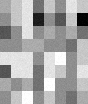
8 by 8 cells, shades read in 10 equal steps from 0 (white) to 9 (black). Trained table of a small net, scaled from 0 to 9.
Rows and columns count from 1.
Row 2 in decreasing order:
9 8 6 4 4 2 2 1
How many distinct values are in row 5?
4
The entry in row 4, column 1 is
4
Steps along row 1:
down down up down up down up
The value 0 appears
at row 5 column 6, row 7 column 5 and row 8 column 3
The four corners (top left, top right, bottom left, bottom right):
3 2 4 3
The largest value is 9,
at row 2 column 8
